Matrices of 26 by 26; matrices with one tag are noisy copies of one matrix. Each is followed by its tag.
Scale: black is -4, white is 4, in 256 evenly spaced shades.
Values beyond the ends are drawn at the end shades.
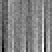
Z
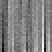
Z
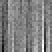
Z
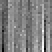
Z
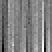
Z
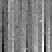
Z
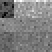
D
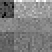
D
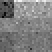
D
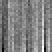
Z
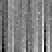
Z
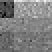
D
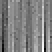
Z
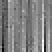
Z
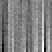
Z
